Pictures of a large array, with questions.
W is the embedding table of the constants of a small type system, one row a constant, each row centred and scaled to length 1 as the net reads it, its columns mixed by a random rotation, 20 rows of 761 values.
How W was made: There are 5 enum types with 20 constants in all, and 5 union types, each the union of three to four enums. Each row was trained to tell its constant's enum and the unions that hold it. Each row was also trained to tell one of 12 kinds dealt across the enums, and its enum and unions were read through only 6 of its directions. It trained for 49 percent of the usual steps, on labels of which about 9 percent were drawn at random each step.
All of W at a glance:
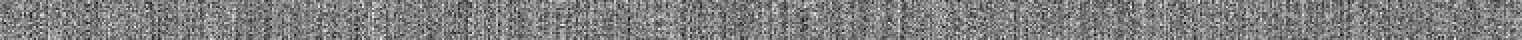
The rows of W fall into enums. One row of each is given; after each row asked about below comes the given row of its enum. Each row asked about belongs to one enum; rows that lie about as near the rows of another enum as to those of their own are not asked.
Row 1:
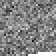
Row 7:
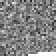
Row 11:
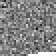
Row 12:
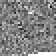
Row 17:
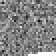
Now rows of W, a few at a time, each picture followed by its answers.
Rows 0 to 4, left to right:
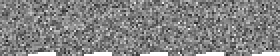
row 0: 17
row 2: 11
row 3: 11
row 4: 1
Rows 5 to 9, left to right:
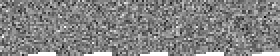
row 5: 12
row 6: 1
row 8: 1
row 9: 17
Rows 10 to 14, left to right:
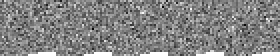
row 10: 17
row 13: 7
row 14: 17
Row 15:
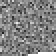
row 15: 12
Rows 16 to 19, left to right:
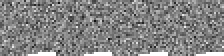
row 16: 1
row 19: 12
